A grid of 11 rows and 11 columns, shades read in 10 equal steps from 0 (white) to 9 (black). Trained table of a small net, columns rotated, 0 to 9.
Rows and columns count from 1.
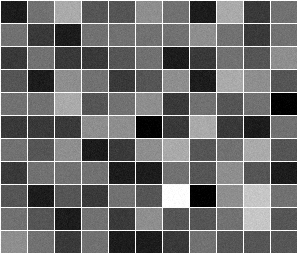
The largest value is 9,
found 3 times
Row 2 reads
5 7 8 5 5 5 5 4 5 7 5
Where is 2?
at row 9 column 10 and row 10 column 10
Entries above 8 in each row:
0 0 0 0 1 1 0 0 1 0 0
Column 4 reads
6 5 7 5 6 4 8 5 7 5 5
